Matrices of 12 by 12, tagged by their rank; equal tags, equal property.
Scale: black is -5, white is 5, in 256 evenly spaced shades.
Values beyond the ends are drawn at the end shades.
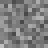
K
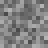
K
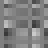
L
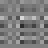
L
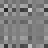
L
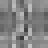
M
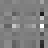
L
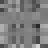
M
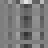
L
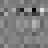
M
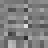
M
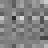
M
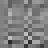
M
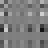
L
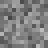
K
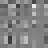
M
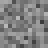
K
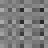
L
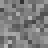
K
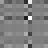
L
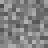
K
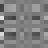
L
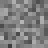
K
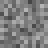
K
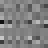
M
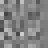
M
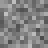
K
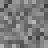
K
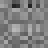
M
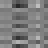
L
